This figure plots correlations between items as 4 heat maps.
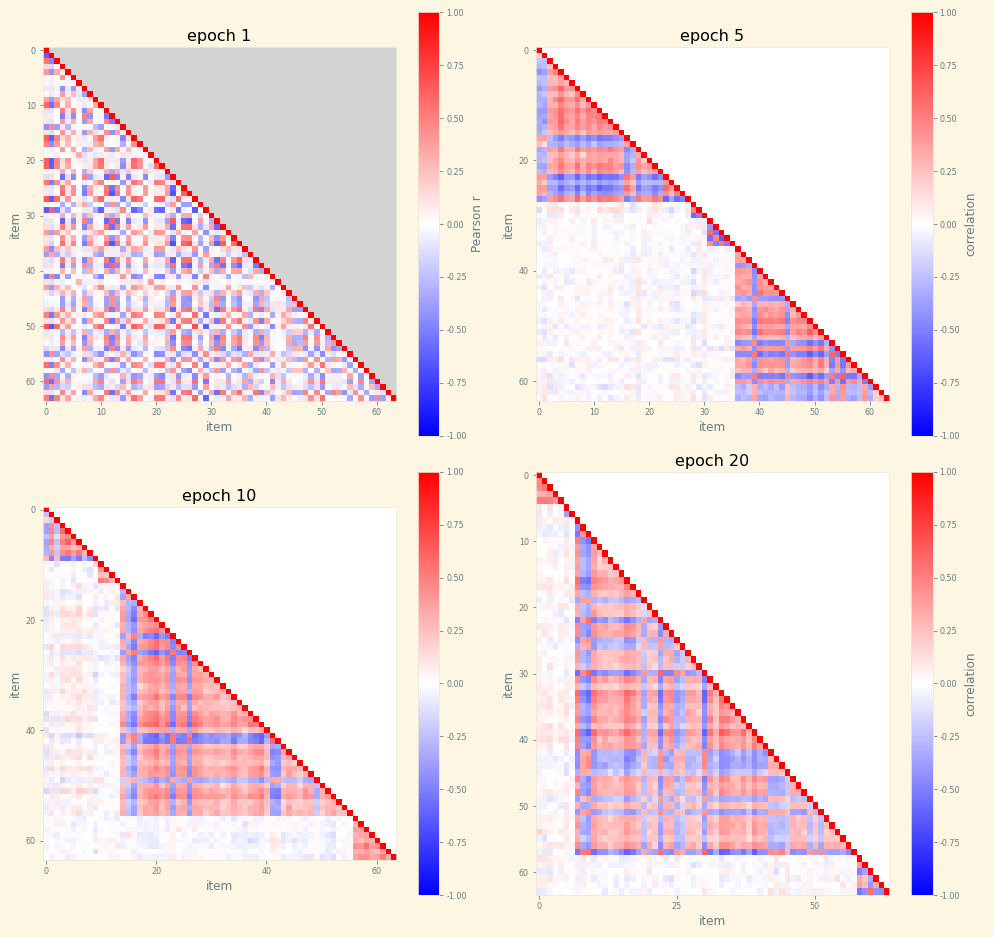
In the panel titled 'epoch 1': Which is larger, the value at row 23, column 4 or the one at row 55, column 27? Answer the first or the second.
the first
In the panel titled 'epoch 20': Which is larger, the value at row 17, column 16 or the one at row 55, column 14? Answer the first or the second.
the first
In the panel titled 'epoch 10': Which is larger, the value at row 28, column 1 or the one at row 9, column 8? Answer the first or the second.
the first
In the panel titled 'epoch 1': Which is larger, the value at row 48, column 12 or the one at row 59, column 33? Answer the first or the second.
the first
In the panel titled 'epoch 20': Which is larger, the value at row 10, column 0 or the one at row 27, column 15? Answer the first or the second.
the second
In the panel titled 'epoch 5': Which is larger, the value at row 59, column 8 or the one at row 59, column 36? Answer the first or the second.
the first
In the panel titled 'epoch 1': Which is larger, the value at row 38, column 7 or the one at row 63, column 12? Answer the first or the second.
the second
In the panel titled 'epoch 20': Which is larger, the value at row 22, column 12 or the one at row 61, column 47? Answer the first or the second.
the second
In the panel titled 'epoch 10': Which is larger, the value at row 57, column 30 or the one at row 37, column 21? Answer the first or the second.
the second
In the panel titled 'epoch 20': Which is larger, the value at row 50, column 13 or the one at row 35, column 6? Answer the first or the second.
the first
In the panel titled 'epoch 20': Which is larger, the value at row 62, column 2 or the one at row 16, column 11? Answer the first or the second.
the second
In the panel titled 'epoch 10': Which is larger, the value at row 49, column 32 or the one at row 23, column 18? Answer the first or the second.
the first
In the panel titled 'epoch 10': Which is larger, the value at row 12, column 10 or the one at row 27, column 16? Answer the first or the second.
the first
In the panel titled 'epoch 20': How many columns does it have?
64
